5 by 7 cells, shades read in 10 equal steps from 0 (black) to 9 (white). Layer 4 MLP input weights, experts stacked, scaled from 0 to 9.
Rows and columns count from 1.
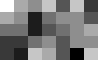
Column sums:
23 18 18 25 18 22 23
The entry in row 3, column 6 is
5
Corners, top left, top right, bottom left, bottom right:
9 2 2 7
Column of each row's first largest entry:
1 1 7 4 3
